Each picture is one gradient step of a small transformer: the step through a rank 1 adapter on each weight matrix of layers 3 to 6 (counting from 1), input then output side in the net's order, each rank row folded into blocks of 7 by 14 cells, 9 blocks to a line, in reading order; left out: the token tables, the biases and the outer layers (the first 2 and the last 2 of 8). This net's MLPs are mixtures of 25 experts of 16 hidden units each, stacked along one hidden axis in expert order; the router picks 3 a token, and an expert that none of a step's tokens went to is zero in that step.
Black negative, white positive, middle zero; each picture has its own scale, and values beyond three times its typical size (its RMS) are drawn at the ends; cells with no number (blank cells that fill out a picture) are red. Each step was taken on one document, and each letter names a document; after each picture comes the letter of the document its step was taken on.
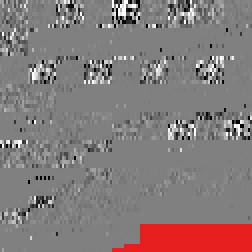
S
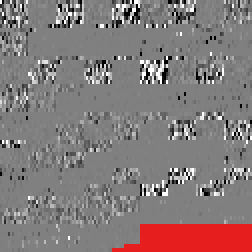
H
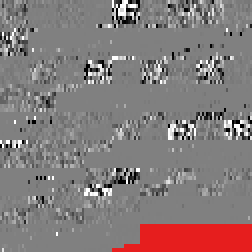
S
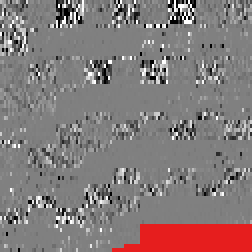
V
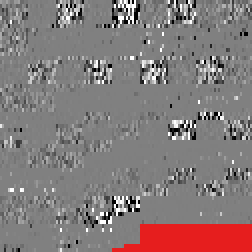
V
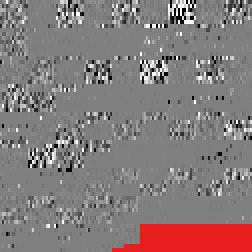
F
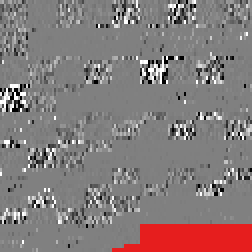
H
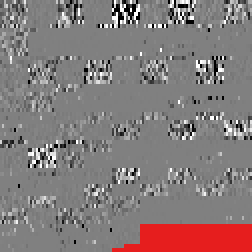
F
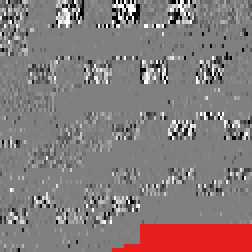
V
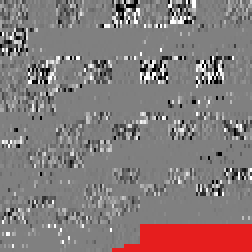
F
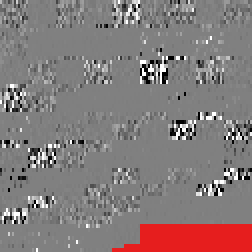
H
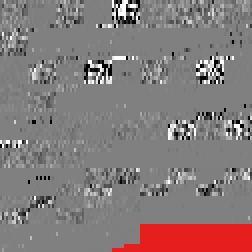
S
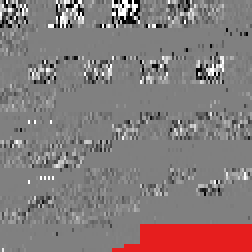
S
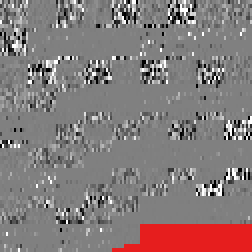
V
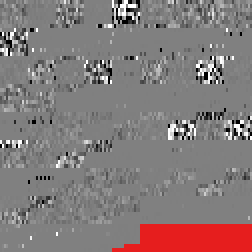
S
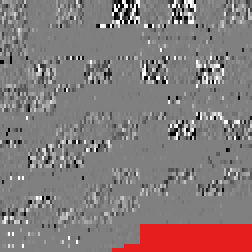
H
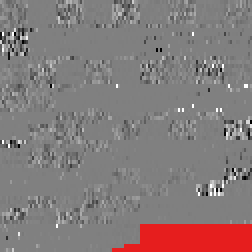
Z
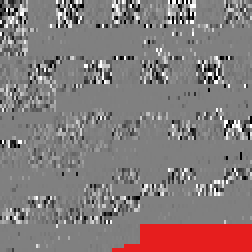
Z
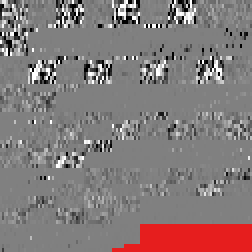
S
